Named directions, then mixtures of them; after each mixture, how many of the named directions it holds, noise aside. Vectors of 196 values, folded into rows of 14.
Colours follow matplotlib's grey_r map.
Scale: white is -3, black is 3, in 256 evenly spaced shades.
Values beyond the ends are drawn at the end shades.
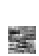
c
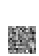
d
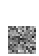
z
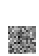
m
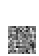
one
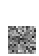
one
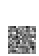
two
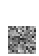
one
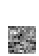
three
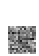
three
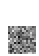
one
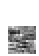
one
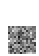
one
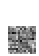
three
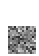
one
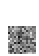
one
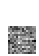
two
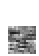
one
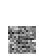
two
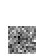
two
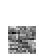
three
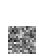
three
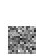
one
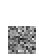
one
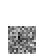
three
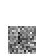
three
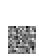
two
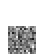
two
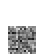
three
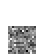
three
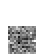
three
